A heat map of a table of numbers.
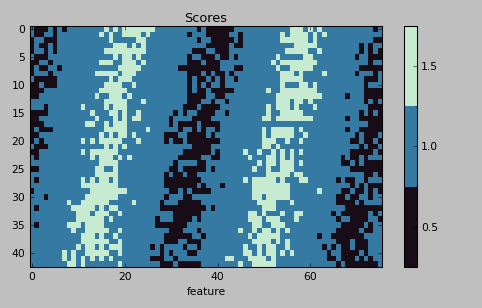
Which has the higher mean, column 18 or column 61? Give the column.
18
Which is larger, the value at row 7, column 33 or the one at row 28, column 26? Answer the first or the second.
the second
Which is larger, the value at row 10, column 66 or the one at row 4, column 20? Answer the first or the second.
the second
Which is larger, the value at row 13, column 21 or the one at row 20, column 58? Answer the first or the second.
the second
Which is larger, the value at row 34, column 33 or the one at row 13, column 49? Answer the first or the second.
the second
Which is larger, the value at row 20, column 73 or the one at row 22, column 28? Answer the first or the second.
the second
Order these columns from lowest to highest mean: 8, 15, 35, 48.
35, 8, 48, 15
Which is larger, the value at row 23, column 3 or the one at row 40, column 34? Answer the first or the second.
the first
